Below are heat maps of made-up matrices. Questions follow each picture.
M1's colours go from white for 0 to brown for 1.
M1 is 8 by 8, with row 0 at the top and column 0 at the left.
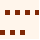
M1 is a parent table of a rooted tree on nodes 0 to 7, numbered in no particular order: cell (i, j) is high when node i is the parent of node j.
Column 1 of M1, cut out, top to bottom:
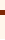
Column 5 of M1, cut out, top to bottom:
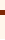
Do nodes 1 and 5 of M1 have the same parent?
yes
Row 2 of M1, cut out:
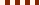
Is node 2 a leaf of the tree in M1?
no
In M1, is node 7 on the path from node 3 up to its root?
no
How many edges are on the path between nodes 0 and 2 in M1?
2
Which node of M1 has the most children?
2
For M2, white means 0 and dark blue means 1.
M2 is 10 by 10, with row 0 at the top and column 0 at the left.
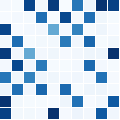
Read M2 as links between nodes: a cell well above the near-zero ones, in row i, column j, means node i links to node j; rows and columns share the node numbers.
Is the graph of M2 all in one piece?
no
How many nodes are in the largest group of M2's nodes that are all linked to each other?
4
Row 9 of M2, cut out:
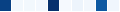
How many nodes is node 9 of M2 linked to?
3
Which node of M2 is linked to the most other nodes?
node 0
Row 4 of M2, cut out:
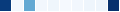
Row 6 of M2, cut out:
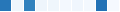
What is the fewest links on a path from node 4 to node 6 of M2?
2
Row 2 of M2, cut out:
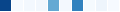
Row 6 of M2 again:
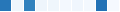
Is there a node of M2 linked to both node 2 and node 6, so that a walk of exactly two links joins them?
yes
